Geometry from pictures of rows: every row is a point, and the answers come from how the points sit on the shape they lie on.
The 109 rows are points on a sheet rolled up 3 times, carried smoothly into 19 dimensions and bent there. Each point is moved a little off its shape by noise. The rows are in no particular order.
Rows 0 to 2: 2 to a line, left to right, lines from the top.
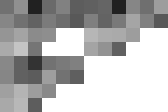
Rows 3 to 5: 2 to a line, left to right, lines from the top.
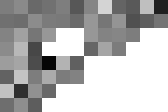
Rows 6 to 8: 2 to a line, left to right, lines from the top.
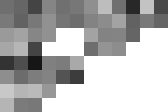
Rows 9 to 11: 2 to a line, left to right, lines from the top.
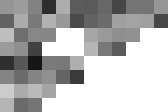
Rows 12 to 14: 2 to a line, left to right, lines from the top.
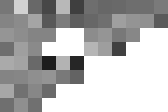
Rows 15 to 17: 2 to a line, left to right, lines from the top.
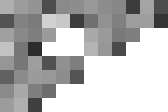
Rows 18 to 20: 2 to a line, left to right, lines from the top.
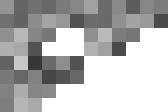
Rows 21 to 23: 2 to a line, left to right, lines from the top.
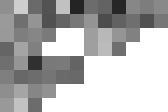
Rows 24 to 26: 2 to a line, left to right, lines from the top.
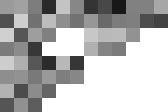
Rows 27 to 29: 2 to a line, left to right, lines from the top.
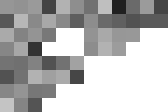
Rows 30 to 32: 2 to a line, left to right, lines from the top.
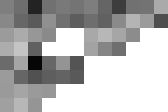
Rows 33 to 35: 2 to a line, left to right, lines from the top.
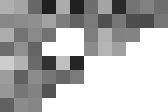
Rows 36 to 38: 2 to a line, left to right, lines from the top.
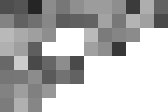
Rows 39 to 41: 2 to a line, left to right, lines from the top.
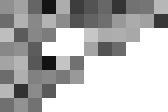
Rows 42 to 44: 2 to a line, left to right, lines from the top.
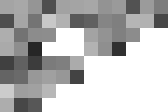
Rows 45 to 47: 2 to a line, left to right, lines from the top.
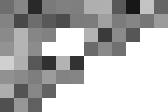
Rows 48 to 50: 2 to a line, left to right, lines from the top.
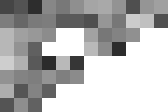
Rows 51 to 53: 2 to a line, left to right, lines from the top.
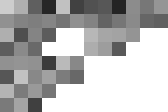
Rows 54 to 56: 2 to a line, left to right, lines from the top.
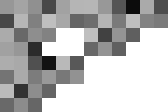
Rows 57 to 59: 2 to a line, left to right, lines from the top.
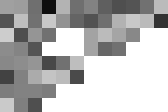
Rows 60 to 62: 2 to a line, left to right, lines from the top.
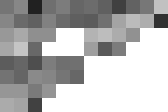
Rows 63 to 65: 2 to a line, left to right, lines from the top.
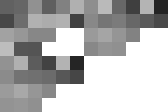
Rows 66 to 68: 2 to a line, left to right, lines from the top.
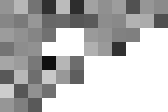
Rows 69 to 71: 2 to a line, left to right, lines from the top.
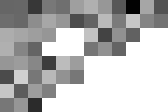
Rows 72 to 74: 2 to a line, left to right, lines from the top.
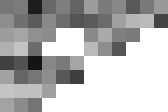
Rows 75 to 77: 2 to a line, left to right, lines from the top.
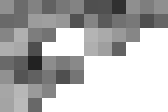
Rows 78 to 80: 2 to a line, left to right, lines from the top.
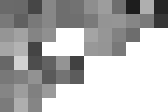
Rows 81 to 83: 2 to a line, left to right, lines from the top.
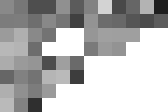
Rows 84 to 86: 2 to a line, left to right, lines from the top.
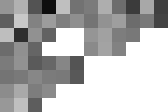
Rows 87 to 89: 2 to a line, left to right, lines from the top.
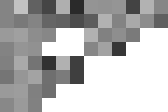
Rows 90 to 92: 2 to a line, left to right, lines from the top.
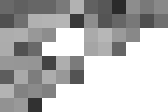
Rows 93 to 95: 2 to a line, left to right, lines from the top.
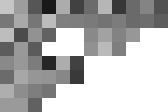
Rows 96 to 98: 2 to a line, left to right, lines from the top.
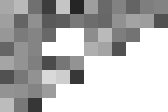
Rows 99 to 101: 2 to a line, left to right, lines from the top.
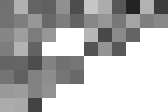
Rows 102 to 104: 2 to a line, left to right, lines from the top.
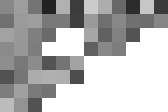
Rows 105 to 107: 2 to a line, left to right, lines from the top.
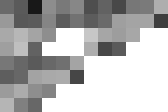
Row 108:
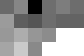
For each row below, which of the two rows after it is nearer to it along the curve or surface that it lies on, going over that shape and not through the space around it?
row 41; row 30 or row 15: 15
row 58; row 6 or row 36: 36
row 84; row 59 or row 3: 59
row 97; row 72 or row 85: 72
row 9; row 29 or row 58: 29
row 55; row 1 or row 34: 34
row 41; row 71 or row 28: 71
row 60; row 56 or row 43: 43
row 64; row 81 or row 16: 16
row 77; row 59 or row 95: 59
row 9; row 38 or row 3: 38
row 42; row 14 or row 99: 14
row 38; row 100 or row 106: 100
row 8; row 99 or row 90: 90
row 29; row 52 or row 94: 52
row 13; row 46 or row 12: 12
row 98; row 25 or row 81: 25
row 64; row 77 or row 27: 27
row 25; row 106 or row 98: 106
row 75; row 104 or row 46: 104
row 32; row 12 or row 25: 12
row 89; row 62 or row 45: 62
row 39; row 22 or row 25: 22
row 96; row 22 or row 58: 22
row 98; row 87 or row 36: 36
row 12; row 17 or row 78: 78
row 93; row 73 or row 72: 73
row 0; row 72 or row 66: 72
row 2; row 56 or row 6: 6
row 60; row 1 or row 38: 38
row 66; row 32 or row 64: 64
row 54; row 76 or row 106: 106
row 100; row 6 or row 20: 20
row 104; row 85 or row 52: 52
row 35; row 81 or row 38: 38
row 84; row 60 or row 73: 73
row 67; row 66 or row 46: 66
